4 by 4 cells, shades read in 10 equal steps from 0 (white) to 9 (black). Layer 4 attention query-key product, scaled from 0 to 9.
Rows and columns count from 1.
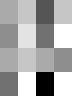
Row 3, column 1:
3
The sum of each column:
15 5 23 6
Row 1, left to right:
3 2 6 2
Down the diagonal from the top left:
3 1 3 0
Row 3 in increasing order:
2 3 3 4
